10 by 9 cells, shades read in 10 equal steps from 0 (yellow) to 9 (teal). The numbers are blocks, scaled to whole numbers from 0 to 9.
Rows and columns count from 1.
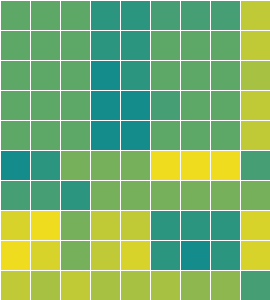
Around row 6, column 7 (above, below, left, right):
6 5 0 0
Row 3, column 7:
6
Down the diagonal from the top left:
6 6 6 9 9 0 5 8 1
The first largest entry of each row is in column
4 4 4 4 4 1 3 6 7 9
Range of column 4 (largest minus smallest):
7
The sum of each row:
57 54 56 57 56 39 52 35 35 31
